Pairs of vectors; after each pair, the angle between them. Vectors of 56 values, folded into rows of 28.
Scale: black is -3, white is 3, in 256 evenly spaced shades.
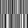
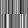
nearly parallel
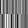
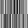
partly opposed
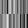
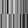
nearly parallel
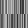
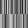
orthogonal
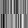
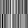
orthogonal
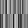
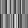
nearly parallel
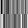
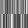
partly aligned
